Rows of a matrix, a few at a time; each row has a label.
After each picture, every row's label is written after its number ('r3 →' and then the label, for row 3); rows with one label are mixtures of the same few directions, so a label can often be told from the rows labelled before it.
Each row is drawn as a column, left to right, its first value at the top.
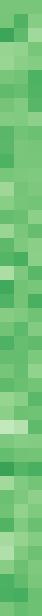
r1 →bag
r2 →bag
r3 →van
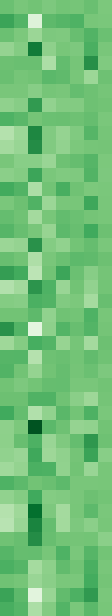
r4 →bag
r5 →bag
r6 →bag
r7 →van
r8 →bag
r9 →bag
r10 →van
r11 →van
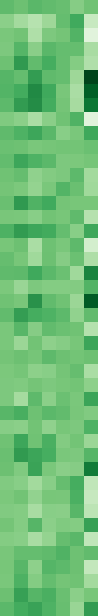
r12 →van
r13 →van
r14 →van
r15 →van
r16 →bag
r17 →van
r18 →van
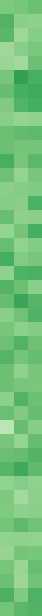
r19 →bag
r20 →van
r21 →van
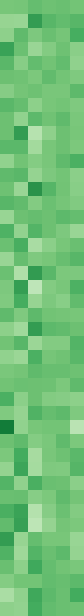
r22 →bag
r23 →bag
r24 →bag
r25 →bag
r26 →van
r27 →bag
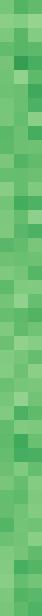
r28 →bag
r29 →van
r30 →van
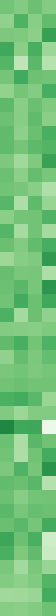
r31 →bag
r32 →van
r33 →bag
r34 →bag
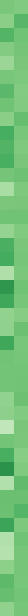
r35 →bag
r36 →van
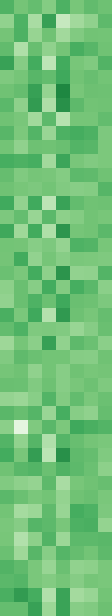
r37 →van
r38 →bag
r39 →van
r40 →van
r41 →van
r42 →bag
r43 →bag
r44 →bag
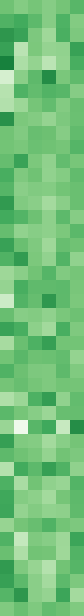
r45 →van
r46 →bag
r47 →van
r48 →van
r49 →bag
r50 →bag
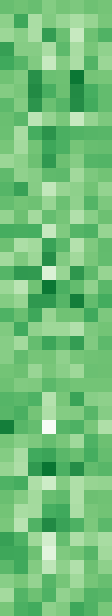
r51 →bag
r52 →bag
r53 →van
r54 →bag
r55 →bag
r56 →van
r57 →van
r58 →bag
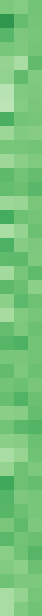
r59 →van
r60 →van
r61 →bag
